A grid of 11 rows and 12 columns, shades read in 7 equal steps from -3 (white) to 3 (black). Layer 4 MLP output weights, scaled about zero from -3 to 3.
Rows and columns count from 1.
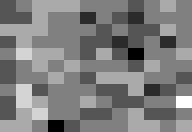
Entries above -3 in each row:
12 12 12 12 12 12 12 12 11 12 12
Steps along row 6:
down down up down up same same up down up same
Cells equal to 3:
2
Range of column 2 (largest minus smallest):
3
